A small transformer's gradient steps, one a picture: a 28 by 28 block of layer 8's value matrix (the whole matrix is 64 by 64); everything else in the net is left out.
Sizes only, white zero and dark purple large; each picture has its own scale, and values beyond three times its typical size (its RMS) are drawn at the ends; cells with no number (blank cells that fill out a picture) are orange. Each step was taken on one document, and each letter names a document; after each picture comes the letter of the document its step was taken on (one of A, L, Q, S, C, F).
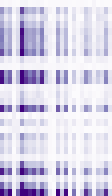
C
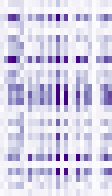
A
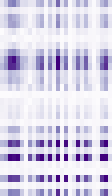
A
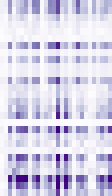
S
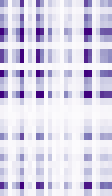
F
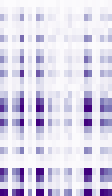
F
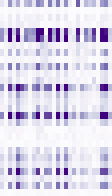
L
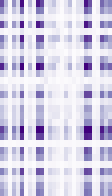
F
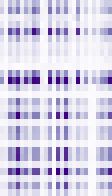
S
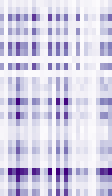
S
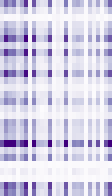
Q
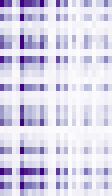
C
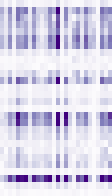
S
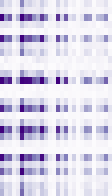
C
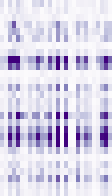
A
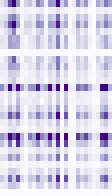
A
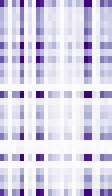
F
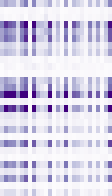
Q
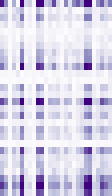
F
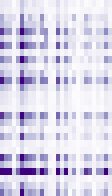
C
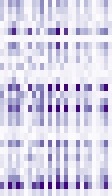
A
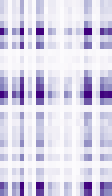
F
